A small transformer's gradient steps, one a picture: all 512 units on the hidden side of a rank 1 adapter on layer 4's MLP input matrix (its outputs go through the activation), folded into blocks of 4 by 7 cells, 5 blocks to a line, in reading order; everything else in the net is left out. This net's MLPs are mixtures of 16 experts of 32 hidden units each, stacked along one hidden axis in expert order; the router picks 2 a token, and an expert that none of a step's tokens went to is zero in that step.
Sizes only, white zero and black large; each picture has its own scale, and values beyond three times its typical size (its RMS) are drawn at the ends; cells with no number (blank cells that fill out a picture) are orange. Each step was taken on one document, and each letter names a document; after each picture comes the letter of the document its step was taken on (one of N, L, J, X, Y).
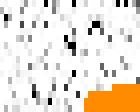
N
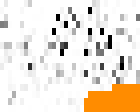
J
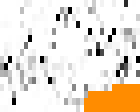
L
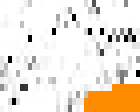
L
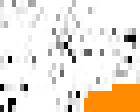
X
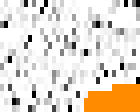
N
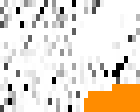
J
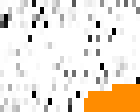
N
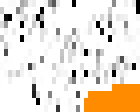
N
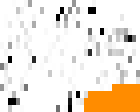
X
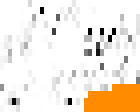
J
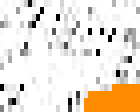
X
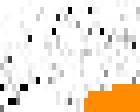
L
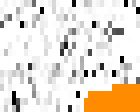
N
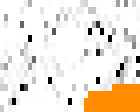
L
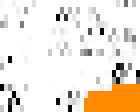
X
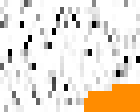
J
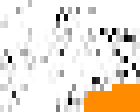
X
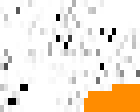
X
